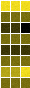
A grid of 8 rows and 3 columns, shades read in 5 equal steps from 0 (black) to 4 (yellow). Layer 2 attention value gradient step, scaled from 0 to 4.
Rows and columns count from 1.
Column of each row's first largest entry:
1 1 1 1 1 1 3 1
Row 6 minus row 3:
1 1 2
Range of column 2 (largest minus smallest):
3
